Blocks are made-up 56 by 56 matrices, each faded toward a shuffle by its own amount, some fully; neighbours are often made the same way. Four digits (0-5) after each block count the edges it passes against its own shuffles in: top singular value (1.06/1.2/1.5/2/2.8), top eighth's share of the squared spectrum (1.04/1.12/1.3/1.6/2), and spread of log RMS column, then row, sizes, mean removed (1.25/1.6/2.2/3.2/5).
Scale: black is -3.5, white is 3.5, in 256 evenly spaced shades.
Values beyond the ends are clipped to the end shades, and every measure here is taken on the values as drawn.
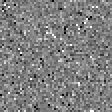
0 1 0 0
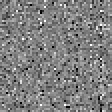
2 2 2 0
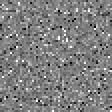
0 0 0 0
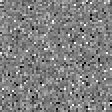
0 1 0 0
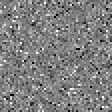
1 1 0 0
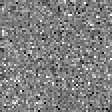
1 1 0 0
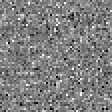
3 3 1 1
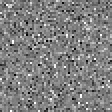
1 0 0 0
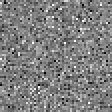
2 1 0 0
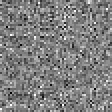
4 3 2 1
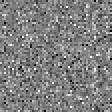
2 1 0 0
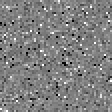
1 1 0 0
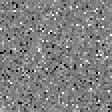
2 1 0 0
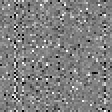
4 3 2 1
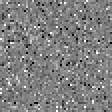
2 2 0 1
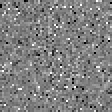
2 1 0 0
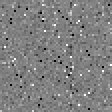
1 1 0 0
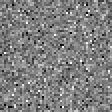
1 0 1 0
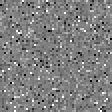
0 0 0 0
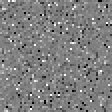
0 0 0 0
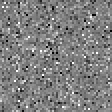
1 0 1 0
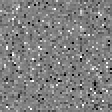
0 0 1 0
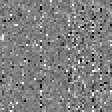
2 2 2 0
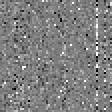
3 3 2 0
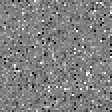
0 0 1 0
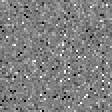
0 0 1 0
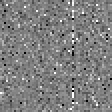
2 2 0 0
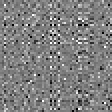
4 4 3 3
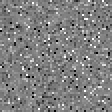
1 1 0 0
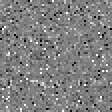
2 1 0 0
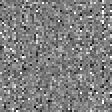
1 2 2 0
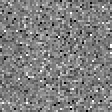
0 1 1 0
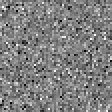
0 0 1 0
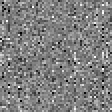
1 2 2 0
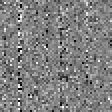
2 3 3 0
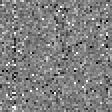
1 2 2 0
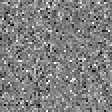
0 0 1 0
